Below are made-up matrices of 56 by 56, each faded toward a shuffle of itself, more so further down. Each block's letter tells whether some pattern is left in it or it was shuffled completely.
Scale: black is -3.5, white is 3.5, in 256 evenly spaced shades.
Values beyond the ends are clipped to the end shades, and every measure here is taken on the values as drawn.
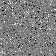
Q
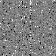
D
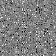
D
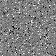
Q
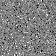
Q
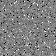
Q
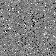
Q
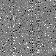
D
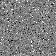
Q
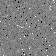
Q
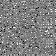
D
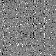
D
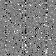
D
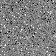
Q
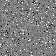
Q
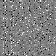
D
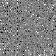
D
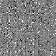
D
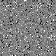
D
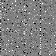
D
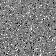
Q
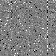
D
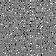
D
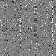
D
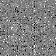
D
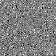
D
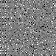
D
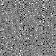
D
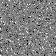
Q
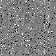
D
